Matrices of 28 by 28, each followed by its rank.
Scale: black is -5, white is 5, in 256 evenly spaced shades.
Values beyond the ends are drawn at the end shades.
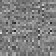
five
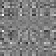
three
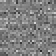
five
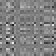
two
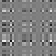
one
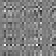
two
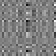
two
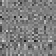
five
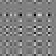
one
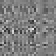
three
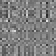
three
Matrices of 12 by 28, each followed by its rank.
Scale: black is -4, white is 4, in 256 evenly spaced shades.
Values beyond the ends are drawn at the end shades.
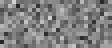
full rank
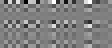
one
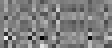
two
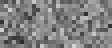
full rank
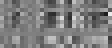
two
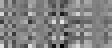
two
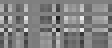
one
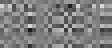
two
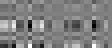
one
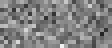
full rank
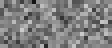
full rank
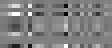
one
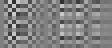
one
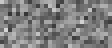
full rank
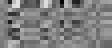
two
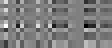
one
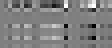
one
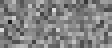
full rank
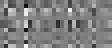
two
